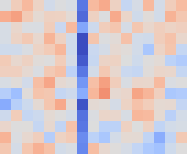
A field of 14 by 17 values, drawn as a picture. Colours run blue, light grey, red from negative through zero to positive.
Streaks run downward. Column 8 stands out from the rest. No overall slope runs across the table. The values are skewed, with a long tail toward low values.
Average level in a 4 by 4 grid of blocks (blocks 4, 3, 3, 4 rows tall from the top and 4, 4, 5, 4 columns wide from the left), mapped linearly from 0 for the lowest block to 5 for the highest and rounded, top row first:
4044
3022
1153
3021
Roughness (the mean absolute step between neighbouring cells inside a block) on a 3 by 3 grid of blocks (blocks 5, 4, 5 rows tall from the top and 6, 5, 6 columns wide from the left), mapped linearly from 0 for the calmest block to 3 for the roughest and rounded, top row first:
0 3 0 / 0 2 0 / 1 2 0
